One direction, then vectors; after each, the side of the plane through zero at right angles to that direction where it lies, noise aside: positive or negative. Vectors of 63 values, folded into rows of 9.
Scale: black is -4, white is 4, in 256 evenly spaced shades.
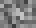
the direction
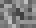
negative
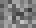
negative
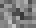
negative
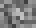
positive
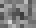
negative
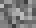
positive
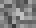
positive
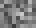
positive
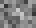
positive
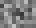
negative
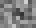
negative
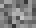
positive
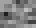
positive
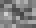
negative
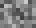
negative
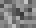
negative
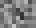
negative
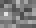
negative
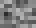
positive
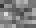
negative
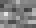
negative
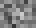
positive
